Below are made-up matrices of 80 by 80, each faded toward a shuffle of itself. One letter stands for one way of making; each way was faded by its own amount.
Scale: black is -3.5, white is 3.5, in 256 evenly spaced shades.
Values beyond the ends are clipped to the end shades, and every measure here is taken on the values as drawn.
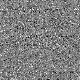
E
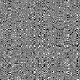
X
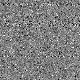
E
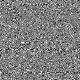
E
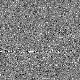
E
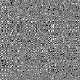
X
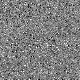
E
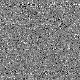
E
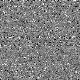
E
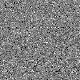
E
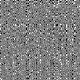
X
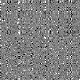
X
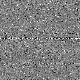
E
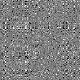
X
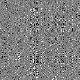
X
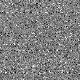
E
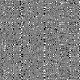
X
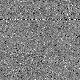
E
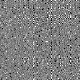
X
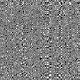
X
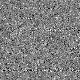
E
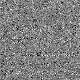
E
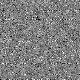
E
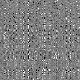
X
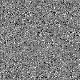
E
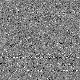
E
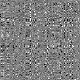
X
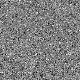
E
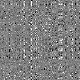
X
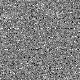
E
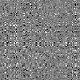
X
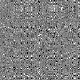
X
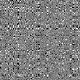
X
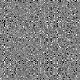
X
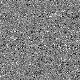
E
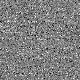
E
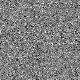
E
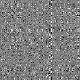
X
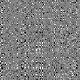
X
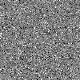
E
